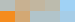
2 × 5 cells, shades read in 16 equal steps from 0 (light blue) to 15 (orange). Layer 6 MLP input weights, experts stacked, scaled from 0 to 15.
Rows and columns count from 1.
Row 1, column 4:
5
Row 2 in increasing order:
1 3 3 9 15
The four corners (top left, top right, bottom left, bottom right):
4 0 15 1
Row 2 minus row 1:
11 2 -3 -2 1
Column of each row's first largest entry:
2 1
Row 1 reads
4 7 6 5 0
